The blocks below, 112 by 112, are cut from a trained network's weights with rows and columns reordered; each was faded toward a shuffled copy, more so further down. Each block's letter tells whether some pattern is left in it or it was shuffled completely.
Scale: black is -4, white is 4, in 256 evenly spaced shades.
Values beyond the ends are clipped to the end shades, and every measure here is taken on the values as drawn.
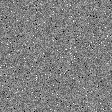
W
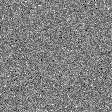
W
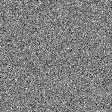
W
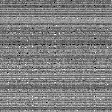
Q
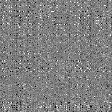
Q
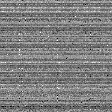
Q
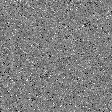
W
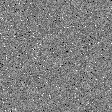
W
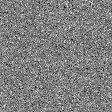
W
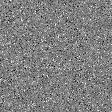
W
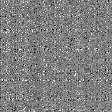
Q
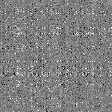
Q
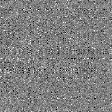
Q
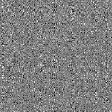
Q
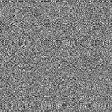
Q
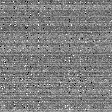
Q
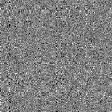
Q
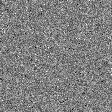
W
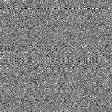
Q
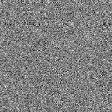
Q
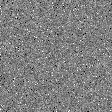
W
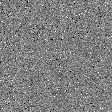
W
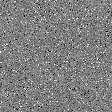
W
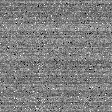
Q
